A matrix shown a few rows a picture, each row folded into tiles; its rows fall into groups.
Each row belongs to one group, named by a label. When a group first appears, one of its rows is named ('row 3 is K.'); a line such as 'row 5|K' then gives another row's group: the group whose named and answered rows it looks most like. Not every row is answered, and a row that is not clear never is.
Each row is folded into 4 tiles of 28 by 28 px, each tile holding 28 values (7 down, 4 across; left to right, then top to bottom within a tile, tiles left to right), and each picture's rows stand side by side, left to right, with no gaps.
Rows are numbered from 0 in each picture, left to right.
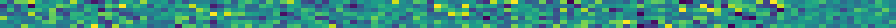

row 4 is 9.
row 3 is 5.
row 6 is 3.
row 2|9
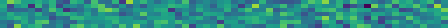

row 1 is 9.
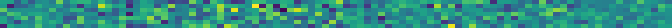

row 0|5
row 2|3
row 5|5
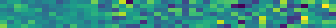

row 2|5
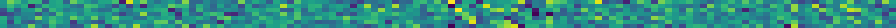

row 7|3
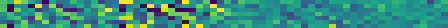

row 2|9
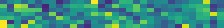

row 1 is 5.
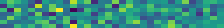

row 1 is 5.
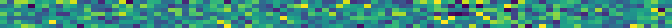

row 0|9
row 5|5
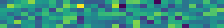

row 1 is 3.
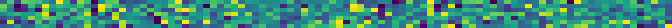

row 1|3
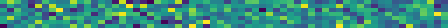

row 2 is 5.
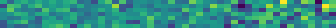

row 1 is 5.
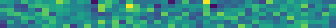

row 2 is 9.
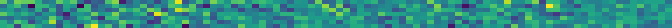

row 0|9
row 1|3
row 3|3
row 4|5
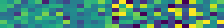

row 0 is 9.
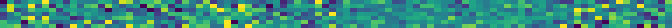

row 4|9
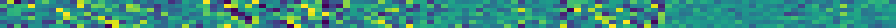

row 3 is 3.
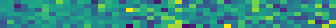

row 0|5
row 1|3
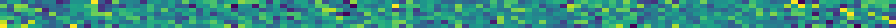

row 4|3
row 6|5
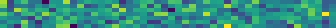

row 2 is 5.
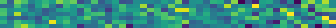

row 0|9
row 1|3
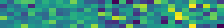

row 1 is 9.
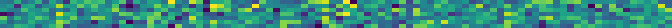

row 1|5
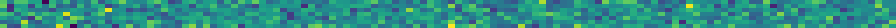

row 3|3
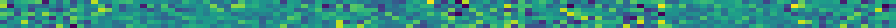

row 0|3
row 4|9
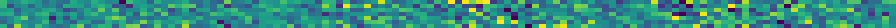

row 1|9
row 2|5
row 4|9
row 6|9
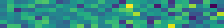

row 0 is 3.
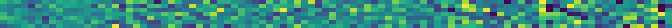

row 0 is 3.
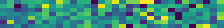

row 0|5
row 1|9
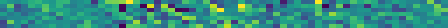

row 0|5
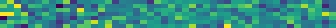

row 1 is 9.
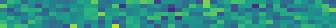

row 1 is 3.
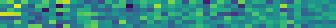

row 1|5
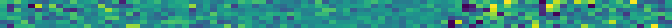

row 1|9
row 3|3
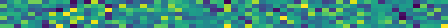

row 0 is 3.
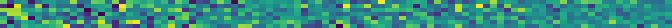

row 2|9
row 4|3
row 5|9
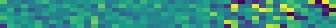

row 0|3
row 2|3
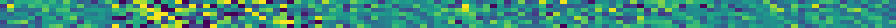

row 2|9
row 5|5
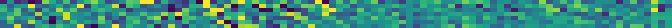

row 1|3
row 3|9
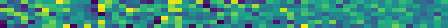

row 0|5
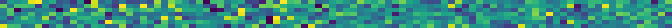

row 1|3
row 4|5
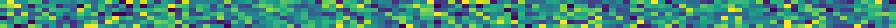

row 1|9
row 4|9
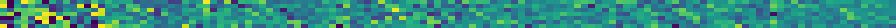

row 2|9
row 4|9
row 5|9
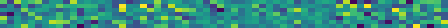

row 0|9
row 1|3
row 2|3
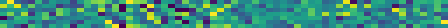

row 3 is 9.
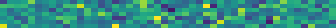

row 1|3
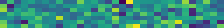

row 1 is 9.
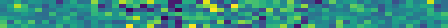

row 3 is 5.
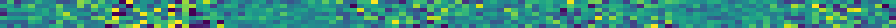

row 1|9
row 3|9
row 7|3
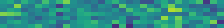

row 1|3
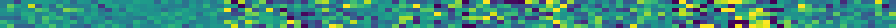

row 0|3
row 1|3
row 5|5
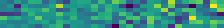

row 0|9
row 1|5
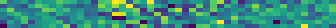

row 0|5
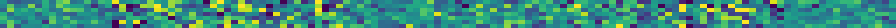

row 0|3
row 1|5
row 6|3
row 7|9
